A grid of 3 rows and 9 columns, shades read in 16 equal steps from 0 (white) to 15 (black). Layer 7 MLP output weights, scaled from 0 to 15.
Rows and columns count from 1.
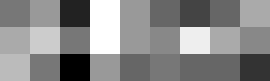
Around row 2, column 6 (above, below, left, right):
9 8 6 1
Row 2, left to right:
5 3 8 0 6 7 1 5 7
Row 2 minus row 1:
-3 -3 -5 0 0 -2 -10 -4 2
